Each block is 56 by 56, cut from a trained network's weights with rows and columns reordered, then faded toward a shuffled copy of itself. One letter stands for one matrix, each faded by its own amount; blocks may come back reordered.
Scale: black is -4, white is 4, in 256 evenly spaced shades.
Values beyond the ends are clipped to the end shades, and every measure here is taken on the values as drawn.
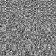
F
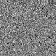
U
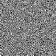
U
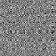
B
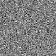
U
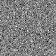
U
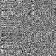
F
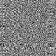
F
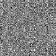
F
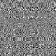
B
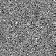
U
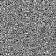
U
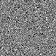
U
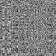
F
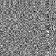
B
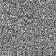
B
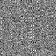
F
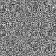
B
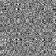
B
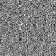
U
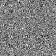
U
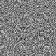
B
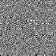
B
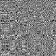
B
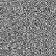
B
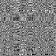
B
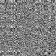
F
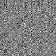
F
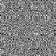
B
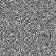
F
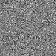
U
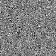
U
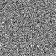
U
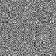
B
